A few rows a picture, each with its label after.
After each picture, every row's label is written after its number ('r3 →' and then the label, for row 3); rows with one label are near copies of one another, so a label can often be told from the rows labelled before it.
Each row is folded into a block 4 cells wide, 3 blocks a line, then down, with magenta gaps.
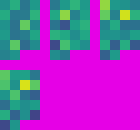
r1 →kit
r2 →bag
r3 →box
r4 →box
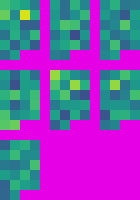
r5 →box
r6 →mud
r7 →kit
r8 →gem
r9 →box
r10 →bag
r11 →bag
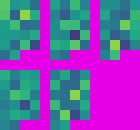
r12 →box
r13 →mud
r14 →kit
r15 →mud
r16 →kit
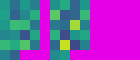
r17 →mud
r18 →kit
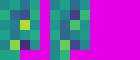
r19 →kit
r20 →kit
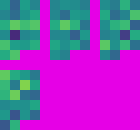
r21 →gem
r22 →mud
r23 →mud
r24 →box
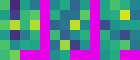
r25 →gem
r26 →kit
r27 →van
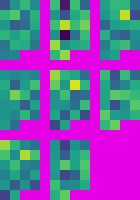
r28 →bag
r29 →gem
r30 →van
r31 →mud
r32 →box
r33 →gem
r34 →box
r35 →gem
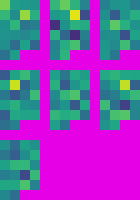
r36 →box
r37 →van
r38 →mud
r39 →bag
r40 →mud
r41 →van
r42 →mud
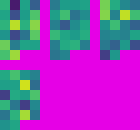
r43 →gem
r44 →bag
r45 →box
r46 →van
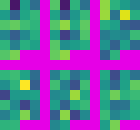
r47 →gem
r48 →gem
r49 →box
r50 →van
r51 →kit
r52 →gem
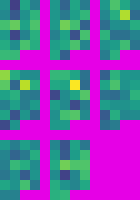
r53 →gem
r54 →mud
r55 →van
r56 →box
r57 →van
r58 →bag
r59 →mud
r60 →gem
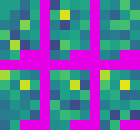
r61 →kit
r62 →bag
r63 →mud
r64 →box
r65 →van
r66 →box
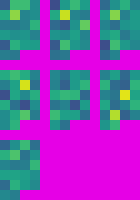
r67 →bag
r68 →bag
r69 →bag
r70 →van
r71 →mud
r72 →kit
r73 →bag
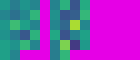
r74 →mud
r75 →kit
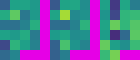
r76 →bag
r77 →bag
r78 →gem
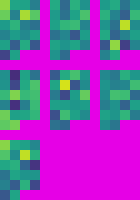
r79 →box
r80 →mud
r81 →kit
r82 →gem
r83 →bag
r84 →mud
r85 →box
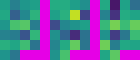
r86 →mud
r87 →van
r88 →gem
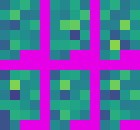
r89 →bag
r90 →mud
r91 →kit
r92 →bag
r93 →bag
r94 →bag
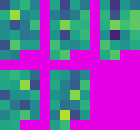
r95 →bag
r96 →gem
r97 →gem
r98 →van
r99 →kit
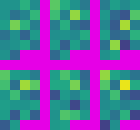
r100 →mud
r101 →box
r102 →kit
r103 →box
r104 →van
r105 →box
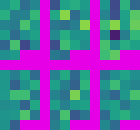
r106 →kit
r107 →bag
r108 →gem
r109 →mud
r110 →kit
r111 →bag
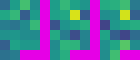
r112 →bag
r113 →van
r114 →van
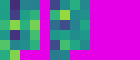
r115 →gem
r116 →bag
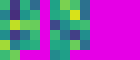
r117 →gem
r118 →van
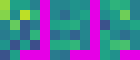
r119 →box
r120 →mud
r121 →van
